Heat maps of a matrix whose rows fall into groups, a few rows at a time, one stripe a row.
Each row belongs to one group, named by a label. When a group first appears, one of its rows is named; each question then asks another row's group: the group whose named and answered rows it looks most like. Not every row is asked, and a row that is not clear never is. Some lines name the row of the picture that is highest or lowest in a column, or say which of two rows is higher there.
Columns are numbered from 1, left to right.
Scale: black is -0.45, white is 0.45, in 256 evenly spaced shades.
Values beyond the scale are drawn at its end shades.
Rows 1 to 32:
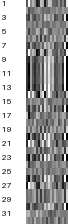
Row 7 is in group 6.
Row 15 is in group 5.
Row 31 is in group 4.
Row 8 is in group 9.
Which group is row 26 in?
6
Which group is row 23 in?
6
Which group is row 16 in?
6
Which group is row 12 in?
6
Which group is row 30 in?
6
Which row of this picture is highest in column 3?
27
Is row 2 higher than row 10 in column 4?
Yes
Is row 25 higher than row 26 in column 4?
Yes
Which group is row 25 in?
5
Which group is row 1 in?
9
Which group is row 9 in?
6
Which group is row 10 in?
6
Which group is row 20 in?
6
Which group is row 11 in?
6
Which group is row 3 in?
6
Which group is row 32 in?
4
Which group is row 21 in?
9
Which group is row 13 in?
6
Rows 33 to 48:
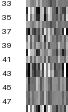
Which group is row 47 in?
5
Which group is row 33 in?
4
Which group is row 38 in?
9
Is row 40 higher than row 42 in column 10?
No
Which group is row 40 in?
9
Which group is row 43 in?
6
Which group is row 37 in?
6
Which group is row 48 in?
9
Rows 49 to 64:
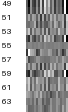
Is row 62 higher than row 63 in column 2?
Yes
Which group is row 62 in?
4
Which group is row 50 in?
6
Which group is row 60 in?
4
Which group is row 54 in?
6
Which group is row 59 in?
6
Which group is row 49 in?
6
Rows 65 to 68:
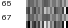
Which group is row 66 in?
6
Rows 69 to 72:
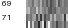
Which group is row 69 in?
4
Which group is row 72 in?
9
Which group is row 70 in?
4
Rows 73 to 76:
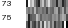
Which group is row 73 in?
9
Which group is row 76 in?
6
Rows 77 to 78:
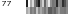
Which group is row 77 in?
9
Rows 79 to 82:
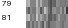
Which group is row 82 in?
5
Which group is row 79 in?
4
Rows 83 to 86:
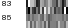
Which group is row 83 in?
9
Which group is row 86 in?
4
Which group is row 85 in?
5
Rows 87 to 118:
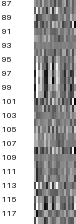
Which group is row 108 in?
6
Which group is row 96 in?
9
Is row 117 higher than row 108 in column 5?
Yes
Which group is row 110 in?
5
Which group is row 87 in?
4
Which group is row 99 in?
9
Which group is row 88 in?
9
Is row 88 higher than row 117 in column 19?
No
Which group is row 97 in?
9
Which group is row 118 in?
9
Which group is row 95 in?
9
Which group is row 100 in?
9
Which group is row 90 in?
6
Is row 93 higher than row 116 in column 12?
No
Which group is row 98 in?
9
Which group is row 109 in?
5
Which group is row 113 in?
9
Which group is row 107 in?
4
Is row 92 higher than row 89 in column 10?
Yes
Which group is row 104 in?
5
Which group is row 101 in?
6
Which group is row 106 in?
4
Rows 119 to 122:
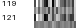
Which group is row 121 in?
9
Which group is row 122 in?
5
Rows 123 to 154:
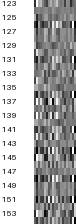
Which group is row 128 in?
5
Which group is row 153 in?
9
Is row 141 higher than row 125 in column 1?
No
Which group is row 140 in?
4
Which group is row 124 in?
5
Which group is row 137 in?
9
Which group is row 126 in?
6
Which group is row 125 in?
5
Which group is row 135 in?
4
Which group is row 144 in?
6
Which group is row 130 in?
9
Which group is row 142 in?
9
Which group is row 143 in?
5
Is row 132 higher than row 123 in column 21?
No
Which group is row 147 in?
5
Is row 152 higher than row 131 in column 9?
Yes
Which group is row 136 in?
6
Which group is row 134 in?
9
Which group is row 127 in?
5
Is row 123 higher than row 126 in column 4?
Yes
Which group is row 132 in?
5
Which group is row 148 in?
6
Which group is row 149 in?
5
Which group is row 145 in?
9
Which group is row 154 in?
6
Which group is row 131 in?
6
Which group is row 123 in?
9
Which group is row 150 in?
5
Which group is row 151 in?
6
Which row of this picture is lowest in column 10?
137
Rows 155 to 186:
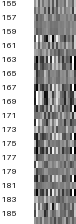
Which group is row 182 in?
6
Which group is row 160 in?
9
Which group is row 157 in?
5
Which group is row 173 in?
4
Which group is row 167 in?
6
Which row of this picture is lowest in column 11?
186
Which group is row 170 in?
6
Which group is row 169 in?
9
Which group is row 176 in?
6
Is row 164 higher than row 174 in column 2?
Yes
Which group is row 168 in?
9
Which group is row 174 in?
6
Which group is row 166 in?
5
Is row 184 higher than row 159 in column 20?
No
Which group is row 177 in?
5
